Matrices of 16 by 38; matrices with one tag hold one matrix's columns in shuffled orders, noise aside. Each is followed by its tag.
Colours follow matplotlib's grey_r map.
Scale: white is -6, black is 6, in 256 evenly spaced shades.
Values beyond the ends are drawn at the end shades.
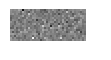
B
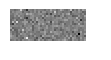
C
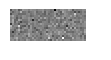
B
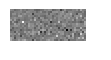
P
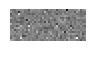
B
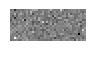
C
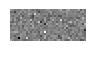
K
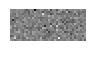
B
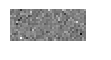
C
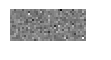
B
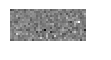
P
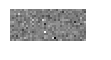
K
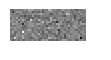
K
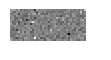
C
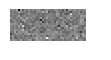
B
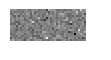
C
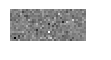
K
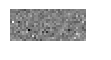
P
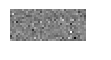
K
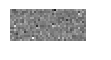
B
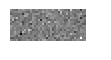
C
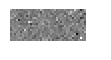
C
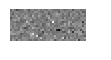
P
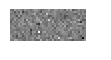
K
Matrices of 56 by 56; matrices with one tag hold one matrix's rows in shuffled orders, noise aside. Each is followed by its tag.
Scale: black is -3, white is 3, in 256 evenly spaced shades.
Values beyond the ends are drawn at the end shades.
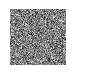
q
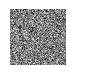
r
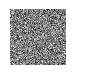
q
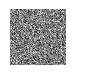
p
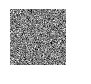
q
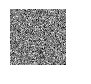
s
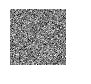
r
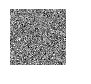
q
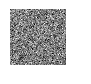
r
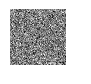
p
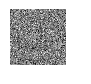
s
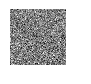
q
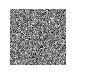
s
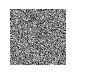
s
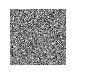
r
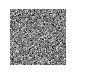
r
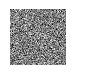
r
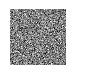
r
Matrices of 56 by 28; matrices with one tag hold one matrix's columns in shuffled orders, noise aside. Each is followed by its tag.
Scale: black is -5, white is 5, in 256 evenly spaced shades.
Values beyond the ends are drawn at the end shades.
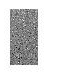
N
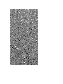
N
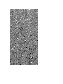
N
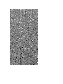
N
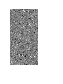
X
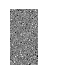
X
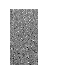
N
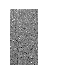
N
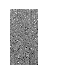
N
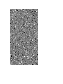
X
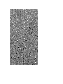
N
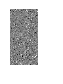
X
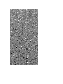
N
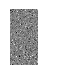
X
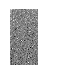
N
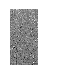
N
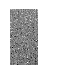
N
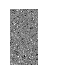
X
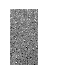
N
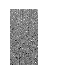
N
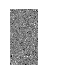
X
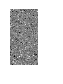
X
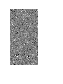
X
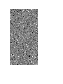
X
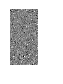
X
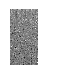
N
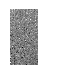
N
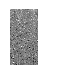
N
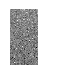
N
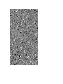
X
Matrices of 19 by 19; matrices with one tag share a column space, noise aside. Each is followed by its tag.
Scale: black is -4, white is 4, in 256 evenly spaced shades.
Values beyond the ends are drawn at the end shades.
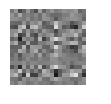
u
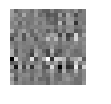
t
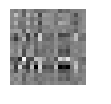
t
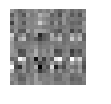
t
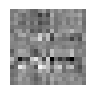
t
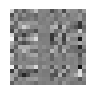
u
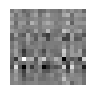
t
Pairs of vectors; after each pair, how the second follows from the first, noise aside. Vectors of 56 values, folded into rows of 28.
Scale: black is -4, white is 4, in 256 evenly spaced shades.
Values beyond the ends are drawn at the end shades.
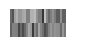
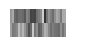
negated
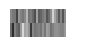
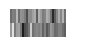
negated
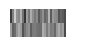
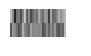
negated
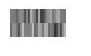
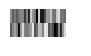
scaled up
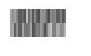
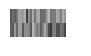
negated
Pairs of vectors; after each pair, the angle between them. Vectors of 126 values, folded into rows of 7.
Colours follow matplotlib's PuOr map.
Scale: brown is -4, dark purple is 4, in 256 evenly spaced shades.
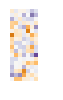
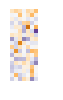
orthogonal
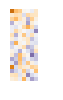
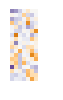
nearly opposite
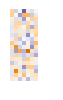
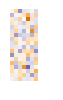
orthogonal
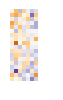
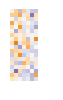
nearly parallel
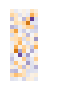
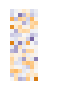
partly opposed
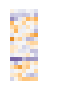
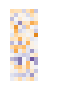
partly aligned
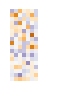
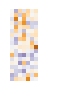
partly aligned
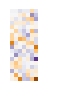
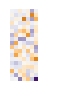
nearly opposite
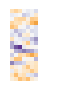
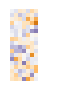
partly aligned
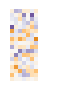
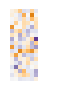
nearly opposite
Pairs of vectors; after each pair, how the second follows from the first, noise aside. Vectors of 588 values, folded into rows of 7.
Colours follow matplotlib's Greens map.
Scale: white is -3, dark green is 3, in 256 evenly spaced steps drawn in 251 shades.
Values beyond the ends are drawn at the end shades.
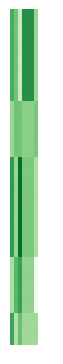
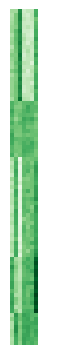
negated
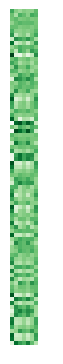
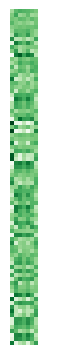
negated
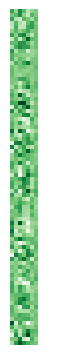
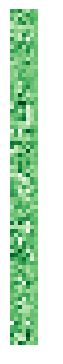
sign-scrambled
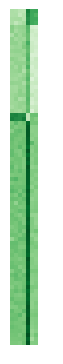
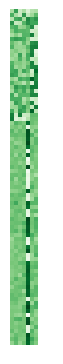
sign-scrambled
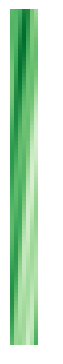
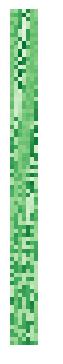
sign-scrambled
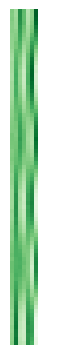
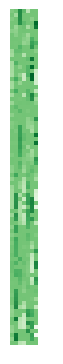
partly zeroed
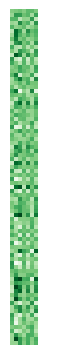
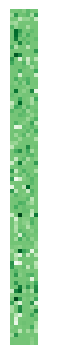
partly zeroed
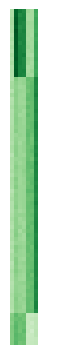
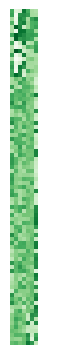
sign-scrambled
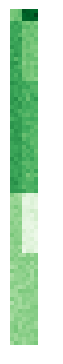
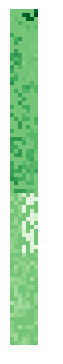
partly zeroed
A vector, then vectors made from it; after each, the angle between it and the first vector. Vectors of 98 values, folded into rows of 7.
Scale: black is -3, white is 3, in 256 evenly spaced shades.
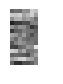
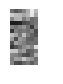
nearly parallel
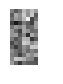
partly aligned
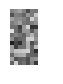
orthogonal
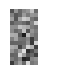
orthogonal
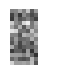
partly opposed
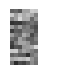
nearly parallel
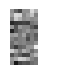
nearly parallel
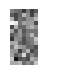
partly opposed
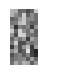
orthogonal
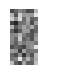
partly aligned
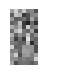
orthogonal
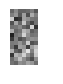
orthogonal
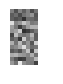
partly opposed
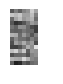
nearly parallel
